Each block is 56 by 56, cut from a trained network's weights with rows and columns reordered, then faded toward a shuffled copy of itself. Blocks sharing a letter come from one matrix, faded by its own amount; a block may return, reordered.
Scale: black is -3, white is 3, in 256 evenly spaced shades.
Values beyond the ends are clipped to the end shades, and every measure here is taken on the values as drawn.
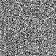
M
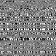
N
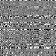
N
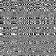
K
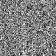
M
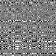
N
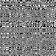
N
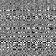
N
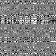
N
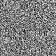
M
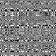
K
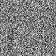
M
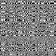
N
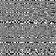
N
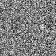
M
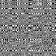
K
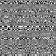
N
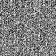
M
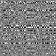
N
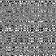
N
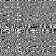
N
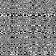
N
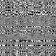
N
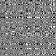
K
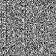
M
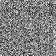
M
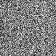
M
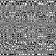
K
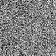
M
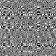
K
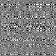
K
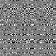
K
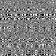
K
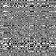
N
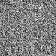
M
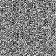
M
